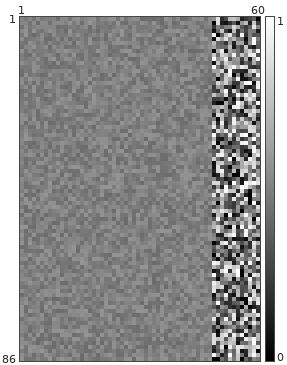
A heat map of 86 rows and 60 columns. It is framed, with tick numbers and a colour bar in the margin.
Neither half mirrors the other. The left part is calmer, up to a seam about 80% of the way across. The grain is fine, like static. A few values lie far out on both sides of the bulk.
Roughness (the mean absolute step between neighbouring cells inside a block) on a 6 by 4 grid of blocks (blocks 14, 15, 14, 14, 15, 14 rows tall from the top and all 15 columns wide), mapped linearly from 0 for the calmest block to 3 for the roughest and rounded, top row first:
0003
0003
0003
0003
0003
0003
